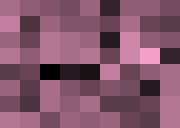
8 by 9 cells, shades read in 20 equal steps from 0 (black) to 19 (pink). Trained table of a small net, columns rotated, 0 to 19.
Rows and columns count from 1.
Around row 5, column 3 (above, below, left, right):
14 13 8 3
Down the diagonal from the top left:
13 6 14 13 2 10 7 7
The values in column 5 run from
2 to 14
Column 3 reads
10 12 14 14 0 13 13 9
